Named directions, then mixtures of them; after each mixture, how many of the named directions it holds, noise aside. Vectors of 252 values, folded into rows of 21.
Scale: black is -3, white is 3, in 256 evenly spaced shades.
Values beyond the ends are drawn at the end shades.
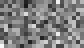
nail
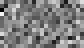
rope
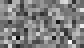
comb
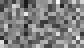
two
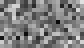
three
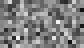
one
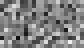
three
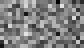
two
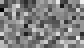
two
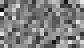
one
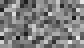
three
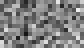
three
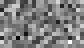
three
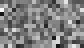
three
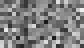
two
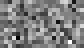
one
